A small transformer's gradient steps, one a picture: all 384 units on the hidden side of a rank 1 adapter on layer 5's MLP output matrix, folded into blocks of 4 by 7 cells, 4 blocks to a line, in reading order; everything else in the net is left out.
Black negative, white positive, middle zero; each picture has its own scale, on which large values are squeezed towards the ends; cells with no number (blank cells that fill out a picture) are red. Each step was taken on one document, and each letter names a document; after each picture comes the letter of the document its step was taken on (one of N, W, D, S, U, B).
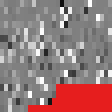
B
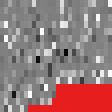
B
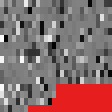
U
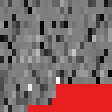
B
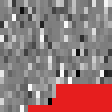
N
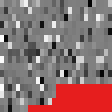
U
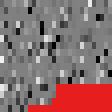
U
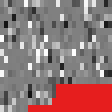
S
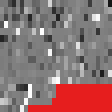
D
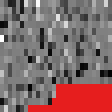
N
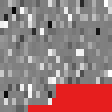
D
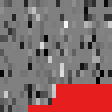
S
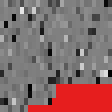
N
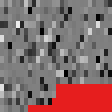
U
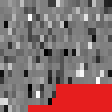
N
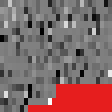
D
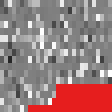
B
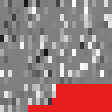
S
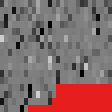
D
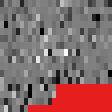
B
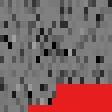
B
